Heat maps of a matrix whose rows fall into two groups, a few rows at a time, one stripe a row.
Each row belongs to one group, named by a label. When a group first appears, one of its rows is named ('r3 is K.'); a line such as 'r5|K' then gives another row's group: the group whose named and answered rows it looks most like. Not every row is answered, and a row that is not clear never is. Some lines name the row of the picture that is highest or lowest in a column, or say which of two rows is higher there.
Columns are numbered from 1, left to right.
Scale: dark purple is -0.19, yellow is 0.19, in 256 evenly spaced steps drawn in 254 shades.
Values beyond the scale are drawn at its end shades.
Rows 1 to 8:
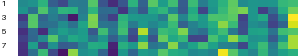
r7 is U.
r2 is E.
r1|E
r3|U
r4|U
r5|U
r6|U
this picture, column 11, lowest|2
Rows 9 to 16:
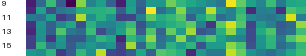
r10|U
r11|E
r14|U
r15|U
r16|E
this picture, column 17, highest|13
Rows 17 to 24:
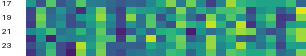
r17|E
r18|U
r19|U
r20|U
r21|E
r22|U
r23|E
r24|E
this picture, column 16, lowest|17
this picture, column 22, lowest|22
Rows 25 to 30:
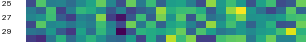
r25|U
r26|E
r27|E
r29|E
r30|U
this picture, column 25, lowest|26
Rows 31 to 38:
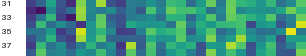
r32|E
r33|E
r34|U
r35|E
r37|U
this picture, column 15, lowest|34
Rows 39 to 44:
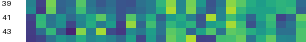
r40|E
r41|U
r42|U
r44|U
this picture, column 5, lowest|43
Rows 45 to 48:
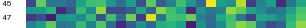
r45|U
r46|E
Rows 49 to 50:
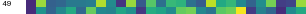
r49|U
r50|U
